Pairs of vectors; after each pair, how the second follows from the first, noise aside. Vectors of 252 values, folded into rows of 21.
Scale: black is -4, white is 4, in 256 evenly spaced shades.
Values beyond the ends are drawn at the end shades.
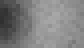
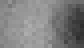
reversed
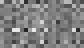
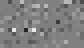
partly zeroed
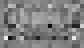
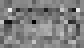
reversed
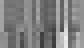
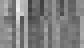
reversed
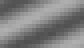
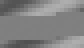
partly zeroed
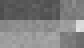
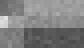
reversed
